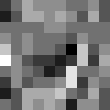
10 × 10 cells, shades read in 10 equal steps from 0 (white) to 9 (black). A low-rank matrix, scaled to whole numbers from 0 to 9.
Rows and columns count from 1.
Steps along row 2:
down down same up down up up down up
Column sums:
51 50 42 47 48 47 51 46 46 50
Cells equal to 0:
1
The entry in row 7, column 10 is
4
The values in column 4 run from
3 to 7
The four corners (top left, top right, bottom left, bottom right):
7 6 5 6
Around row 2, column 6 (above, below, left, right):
4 4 4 4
